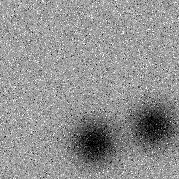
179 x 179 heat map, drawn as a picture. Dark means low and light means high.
Odd rows or columns: none. Ninth with the lowest average: bottom middle. Dips: two. Mirror symmetry: none.
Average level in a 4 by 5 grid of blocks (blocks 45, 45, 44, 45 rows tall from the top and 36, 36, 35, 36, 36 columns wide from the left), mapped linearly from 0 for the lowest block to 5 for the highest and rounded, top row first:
55555 | 55555 | 55330 | 54033
